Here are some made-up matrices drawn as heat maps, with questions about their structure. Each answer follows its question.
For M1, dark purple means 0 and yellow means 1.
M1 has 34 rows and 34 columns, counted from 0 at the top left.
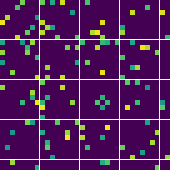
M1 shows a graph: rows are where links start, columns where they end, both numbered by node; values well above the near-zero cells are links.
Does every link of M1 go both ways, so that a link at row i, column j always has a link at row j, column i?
yes
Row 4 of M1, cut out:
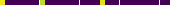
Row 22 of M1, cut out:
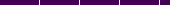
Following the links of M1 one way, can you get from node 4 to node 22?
no
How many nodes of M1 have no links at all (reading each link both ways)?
1
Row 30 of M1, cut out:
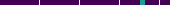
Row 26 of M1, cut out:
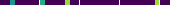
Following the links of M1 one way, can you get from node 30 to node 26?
yes
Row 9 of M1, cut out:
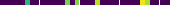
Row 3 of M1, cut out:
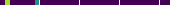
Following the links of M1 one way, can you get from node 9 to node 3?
yes
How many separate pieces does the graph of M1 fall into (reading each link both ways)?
2
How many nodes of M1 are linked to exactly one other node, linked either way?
3
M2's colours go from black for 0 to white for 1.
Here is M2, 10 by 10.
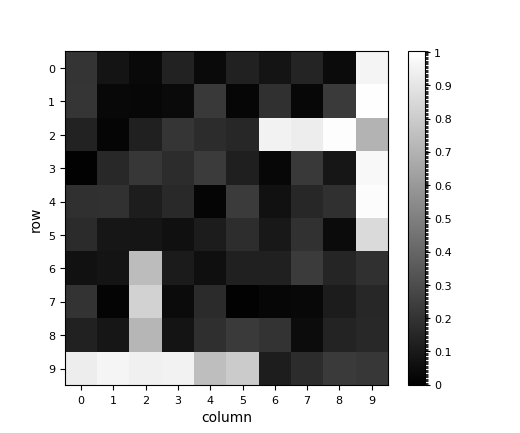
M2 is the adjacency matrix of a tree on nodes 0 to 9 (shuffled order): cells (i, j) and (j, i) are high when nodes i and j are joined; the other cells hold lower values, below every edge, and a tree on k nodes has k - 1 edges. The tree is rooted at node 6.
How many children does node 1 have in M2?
0
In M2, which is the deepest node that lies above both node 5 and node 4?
9
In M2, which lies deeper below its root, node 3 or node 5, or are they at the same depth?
the same depth
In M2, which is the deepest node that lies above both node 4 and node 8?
2
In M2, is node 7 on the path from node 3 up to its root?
no
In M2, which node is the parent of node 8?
2
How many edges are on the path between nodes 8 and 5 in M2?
3
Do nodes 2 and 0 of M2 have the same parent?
no
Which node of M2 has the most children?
9
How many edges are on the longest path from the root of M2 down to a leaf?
3
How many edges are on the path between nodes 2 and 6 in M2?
1
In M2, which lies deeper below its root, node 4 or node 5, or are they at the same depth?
the same depth
